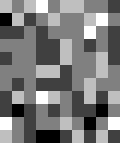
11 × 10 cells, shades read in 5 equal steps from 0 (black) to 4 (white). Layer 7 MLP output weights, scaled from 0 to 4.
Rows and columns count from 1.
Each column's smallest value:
0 0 1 0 0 1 1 0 0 1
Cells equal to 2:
44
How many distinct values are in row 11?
4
